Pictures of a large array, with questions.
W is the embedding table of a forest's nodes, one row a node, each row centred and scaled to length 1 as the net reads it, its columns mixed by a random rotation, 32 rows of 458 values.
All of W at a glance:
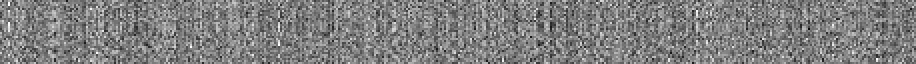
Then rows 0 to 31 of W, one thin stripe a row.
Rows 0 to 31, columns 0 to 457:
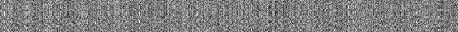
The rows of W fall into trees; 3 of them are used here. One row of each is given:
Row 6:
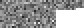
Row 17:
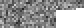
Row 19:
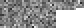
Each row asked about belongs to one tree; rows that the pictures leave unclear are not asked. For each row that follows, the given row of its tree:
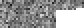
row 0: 17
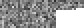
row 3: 17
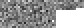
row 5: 6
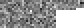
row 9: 19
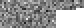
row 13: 6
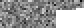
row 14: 6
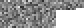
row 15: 6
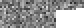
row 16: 17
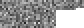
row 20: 6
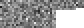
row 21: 6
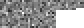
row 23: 19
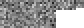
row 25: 17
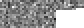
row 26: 17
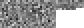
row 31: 6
